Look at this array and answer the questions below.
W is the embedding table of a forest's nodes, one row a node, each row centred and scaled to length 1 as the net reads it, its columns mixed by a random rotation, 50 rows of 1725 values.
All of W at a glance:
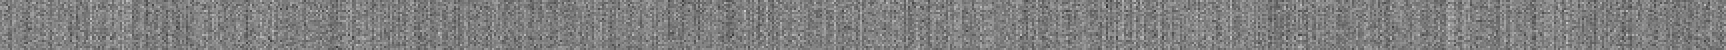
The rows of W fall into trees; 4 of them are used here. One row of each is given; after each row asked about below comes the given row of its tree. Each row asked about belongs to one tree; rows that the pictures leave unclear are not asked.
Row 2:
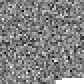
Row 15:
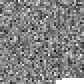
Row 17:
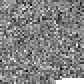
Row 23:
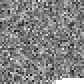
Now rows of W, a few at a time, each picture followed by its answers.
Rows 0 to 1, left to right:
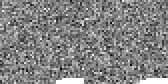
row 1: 23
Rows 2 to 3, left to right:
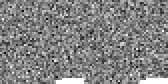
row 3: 15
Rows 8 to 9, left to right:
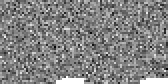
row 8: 17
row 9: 15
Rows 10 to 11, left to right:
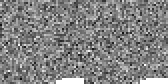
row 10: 23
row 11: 23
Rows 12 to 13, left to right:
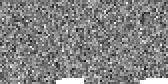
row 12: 2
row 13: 17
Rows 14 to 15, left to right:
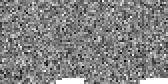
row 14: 23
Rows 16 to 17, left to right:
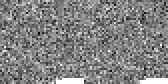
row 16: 23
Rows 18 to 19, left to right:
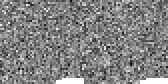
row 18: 17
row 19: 23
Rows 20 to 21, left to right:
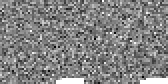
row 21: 15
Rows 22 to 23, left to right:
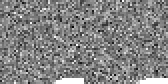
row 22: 17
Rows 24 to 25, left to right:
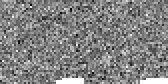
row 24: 17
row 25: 23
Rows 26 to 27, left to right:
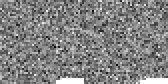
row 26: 17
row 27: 23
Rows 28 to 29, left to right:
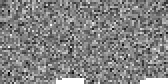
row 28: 23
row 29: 17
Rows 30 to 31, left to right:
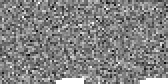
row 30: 2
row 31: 17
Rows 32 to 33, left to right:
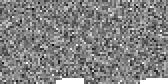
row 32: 17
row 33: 23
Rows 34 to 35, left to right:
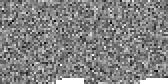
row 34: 23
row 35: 23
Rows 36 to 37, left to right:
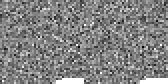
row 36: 17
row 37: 17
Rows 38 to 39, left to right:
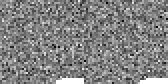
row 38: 17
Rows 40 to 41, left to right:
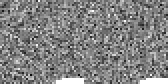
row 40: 23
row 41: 15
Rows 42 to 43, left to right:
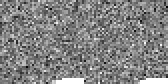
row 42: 23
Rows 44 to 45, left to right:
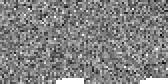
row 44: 15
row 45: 17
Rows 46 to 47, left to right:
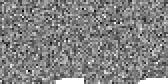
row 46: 2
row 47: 17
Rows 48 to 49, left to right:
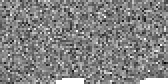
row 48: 23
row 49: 17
